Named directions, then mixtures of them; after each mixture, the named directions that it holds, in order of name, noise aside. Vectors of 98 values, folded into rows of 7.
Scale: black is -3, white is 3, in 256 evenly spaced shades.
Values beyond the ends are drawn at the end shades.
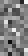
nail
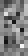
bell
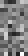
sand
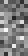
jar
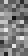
jar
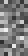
jar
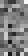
nail, sand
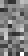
sand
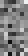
nail, sand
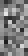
bell, nail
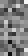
nail, sand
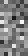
jar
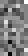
nail, sand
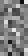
nail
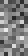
jar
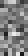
sand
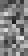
bell, jar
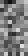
bell, sand
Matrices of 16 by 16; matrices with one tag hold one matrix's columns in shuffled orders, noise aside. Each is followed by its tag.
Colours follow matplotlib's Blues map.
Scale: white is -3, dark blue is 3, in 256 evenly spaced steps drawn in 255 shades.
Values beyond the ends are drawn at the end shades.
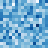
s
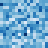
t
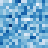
s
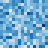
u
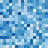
u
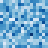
t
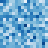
s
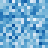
s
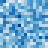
s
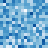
u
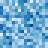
s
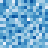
s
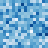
t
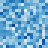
u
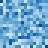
u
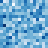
s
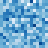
s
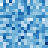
s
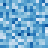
t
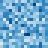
t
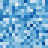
s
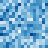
t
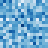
s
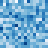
s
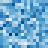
t
